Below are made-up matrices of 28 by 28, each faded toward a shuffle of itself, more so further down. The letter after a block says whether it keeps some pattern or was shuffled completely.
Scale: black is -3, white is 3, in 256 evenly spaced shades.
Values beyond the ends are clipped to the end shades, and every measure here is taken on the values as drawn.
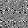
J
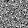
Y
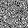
Y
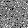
Y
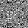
J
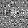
J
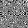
J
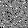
Y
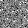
Y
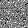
Y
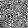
J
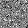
Y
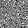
Y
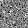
Y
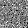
Y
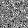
Y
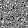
Y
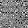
J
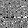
J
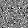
J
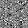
J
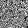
Y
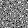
Y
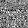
J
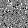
Y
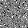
Y
